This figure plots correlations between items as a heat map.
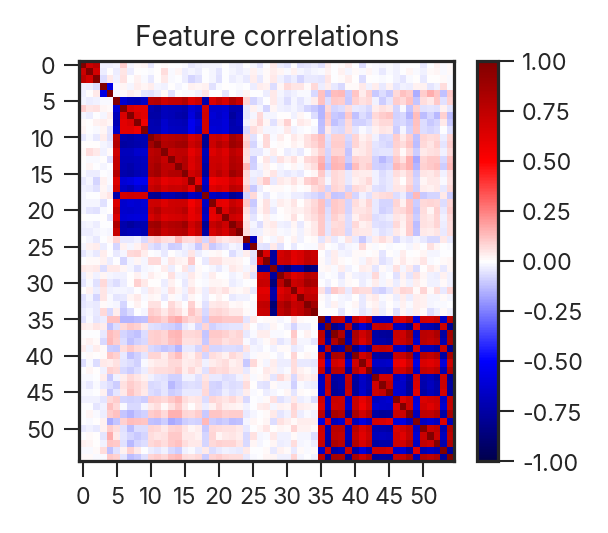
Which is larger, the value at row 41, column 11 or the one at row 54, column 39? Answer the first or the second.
the first
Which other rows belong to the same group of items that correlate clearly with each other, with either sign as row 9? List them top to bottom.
5, 6, 7, 8, 10, 11, 12, 13, 14, 15, 16, 17, 18, 19, 20, 21, 22, 23
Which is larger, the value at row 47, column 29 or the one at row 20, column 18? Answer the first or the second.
the first
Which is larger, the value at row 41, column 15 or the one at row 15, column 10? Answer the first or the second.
the second
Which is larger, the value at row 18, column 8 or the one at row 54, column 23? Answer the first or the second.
the first
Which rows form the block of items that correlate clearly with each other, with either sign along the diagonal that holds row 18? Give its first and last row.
5 to 23
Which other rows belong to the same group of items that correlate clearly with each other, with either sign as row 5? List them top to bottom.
6, 7, 8, 9, 10, 11, 12, 13, 14, 15, 16, 17, 18, 19, 20, 21, 22, 23
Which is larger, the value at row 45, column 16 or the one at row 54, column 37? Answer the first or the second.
the second
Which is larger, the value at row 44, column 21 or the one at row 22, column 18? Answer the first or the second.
the first
